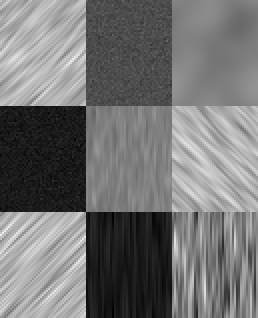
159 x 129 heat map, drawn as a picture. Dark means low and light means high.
It is made of 3 by 3 panels. Panel 1,1: high, slanting up to the right. Panel 1,2: low, fine-grained, faint in contrast. Panel 1,3: middling, smooth, faint in contrast. Panel 2,1: very low, fine-grained, faint in contrast. Panel 2,2: middling, streaked downward, faint in contrast. Panel 2,3: high, slanting down to the right. Panel 3,1: high, slanting up to the right. Panel 3,2: very low, streaked downward, faint in contrast. Panel 3,3: middling, streaked downward, strong in contrast.
